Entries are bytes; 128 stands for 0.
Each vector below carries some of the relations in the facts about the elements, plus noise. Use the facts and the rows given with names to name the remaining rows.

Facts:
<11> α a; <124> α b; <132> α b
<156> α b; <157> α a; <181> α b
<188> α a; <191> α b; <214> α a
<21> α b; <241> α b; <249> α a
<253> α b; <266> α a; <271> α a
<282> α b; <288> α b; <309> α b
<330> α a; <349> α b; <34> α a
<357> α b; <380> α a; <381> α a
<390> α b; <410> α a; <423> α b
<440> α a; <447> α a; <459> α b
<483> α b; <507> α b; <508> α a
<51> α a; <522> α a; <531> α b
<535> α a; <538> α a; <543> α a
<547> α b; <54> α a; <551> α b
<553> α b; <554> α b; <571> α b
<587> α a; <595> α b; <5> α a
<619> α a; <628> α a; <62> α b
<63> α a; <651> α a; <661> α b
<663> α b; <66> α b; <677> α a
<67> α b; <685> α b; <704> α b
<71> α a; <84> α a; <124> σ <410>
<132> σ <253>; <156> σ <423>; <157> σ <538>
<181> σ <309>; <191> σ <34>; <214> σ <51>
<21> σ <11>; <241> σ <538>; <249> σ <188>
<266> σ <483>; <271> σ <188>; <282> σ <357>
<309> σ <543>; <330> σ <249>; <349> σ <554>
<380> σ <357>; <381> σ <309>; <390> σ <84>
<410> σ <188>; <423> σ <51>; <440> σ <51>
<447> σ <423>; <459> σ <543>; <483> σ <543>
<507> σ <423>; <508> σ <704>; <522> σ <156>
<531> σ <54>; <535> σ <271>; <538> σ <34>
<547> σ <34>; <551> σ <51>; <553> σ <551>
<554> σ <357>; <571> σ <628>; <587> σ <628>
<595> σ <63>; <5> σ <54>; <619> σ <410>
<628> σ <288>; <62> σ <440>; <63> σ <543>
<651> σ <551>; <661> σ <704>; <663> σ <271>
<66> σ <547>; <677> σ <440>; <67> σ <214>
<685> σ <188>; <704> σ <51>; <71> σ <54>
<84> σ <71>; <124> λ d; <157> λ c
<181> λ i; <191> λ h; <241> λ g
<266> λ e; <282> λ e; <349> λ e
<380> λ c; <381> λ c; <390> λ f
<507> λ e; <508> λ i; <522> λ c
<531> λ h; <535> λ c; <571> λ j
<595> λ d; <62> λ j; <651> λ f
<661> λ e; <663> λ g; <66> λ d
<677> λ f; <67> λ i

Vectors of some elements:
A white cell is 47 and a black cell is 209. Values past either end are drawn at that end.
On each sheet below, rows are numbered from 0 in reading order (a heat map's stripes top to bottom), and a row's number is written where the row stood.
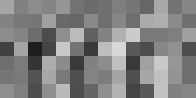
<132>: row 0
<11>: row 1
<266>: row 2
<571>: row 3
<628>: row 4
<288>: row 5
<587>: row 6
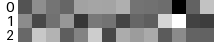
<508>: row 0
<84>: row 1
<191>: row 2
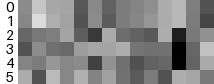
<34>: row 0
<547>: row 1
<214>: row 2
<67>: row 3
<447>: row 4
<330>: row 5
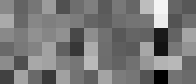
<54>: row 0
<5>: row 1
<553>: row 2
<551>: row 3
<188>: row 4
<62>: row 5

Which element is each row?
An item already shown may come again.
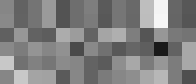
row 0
<54>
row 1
<54>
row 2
<282>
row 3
<553>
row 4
<459>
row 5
<34>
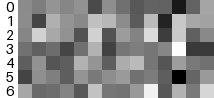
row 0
<553>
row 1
<124>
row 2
<66>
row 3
<390>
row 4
<349>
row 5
<507>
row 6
<595>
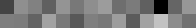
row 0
<507>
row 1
<357>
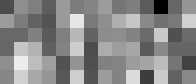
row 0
<661>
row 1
<181>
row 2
<531>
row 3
<191>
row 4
<538>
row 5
<66>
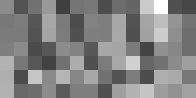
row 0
<71>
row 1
<288>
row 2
<554>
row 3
<380>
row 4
<381>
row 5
<619>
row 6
<309>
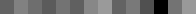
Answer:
<522>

